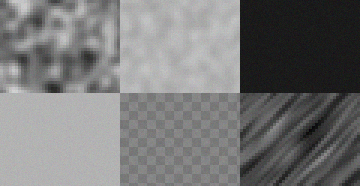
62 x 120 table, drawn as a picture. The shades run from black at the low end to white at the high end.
It is made of 2 by 3 panels. Panel 1,1: middling, blotchy, strong in contrast. Panel 1,2: high, blotchy, faint in contrast. Panel 1,3: very low, flat. Panel 2,1: high, flat. Panel 2,2: middling, checkered, faint in contrast. Panel 2,3: low, slanting up to the right.
